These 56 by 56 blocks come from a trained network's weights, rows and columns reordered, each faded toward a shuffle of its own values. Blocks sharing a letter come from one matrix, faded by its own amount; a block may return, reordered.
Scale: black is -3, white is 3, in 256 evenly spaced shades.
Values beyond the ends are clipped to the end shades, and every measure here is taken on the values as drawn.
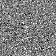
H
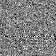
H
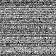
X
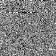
H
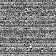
X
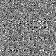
H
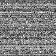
X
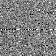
H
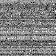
X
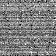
X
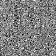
H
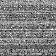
X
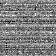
X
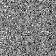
H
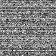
X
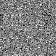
H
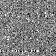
H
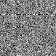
H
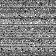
X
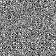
H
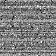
X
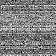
X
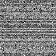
X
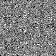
H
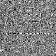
H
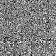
H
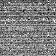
X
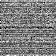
X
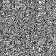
H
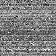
X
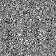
H
